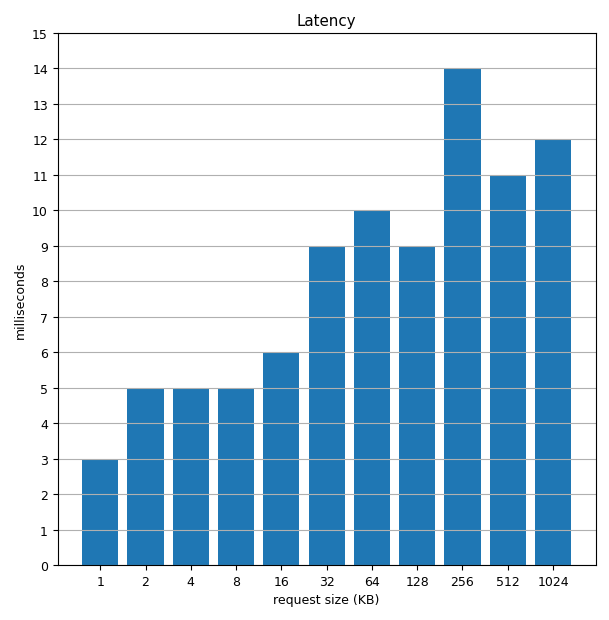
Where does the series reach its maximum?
256
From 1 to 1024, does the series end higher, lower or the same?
higher
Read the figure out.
Title: Latency
x-axis: request size (KB), ticks 1 2 4 8 16 32 64 128 256 512 1024
y-axis: milliseconds, ticks 0 1 2 3 4 5 6 7 8 9 10 11 12 13 14 15
Values:
3 5 5 5 6 9 10 9 14 11 12
